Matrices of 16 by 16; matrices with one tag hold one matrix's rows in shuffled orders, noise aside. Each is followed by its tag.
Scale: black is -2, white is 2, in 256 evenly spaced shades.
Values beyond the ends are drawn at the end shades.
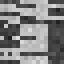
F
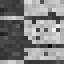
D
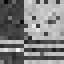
D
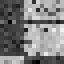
D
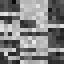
F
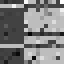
D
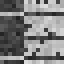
D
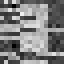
F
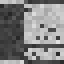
D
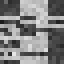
F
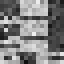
F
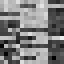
F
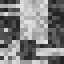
F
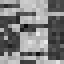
F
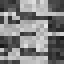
F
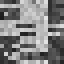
F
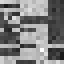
F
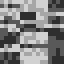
F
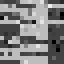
F
